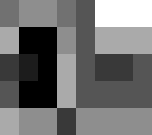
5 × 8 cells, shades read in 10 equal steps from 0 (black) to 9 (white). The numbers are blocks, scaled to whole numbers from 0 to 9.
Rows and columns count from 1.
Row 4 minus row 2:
-3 0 0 1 0 -3 -3 -3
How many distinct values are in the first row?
4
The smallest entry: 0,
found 5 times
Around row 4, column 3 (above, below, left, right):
0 5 0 6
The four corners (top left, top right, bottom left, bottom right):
4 9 6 5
